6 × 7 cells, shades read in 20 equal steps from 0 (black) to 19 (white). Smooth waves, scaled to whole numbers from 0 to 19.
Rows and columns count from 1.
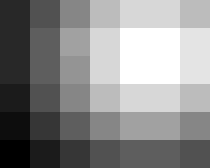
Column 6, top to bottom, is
16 19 19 16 12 7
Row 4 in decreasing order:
16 16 14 14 10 6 2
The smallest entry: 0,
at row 6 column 1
